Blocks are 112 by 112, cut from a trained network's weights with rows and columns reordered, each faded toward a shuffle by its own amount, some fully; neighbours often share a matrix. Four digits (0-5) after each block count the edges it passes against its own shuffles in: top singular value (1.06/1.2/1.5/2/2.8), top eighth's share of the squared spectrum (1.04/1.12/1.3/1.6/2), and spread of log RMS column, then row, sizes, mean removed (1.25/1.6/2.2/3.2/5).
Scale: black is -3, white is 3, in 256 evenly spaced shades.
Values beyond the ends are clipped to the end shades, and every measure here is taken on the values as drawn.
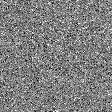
0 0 0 0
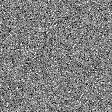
0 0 0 0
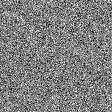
0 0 0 0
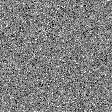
1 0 0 0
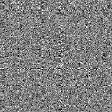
4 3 3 2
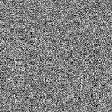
4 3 1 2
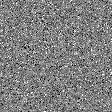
0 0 0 0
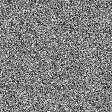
1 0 0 0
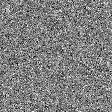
0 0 0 0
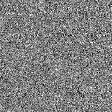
3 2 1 2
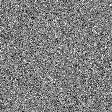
1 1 0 0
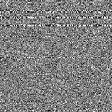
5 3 0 3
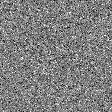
1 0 0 0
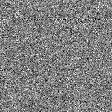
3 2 0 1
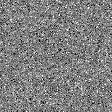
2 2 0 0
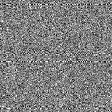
4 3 0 3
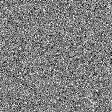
2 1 0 0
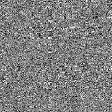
4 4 2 3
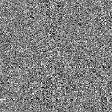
3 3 2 2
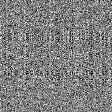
4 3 1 3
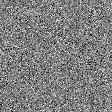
1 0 0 0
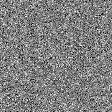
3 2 0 1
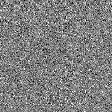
3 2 1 1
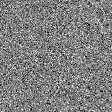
3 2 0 1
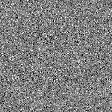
3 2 0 1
